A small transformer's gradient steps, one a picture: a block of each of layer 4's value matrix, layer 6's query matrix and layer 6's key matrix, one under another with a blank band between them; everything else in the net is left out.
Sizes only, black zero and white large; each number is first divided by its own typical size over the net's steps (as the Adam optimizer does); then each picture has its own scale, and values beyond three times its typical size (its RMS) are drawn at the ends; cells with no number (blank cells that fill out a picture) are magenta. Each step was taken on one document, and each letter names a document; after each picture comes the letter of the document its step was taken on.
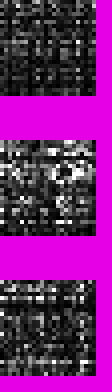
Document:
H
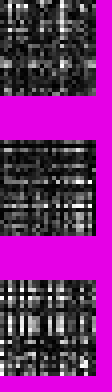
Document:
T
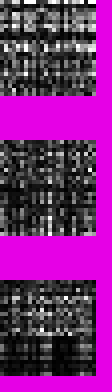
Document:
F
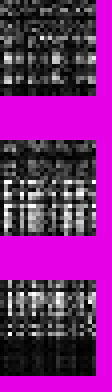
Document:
T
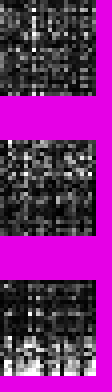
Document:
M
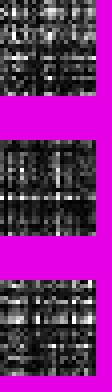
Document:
H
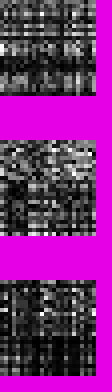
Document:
F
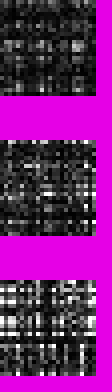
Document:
H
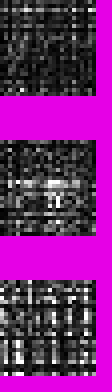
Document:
H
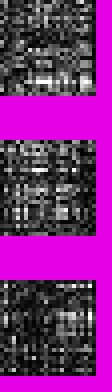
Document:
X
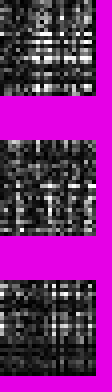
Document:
X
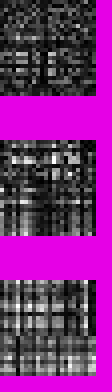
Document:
M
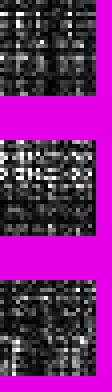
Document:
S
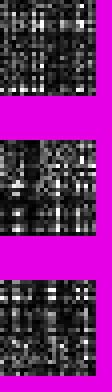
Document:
S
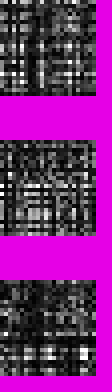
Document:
F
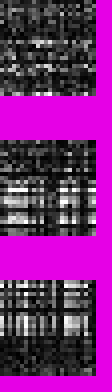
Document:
X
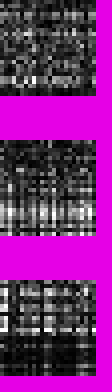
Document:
F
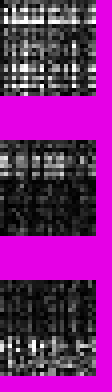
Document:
M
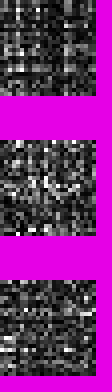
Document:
S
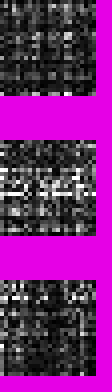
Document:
S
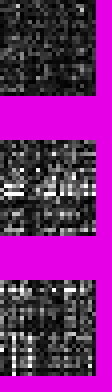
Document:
S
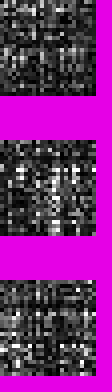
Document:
H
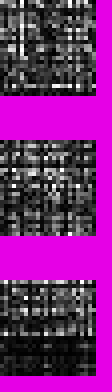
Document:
F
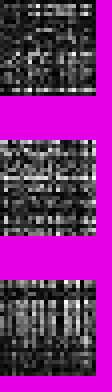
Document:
X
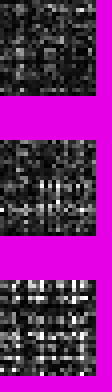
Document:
H
